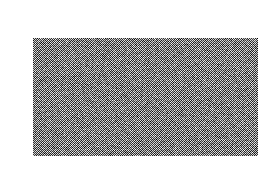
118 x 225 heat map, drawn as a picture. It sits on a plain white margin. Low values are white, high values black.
Average level on the scale: 50%. Histogram: two levels. Seam: none. Grain: checkered.
